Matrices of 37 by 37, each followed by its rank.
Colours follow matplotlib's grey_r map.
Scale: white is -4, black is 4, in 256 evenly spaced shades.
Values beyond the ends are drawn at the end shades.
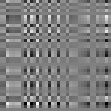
one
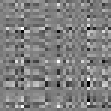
two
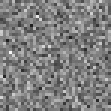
full rank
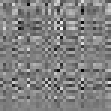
three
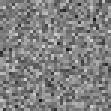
full rank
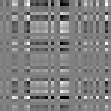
one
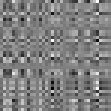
two
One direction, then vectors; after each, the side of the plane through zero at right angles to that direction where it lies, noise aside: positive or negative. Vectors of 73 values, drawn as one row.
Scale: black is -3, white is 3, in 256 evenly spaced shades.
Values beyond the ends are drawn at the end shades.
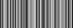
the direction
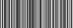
negative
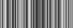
positive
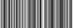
negative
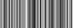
negative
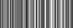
positive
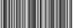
negative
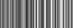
positive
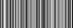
positive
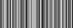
positive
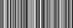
positive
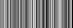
positive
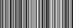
positive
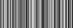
positive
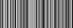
positive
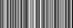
positive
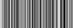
negative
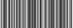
negative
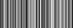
positive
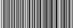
negative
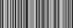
positive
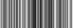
negative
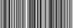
negative
